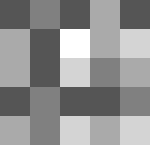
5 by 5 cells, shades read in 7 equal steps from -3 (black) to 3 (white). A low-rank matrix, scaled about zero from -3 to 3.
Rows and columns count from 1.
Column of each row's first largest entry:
4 3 3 2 3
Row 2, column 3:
3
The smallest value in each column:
-1 -1 -1 -1 -1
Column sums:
1 -2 5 2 4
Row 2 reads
1 -1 3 1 2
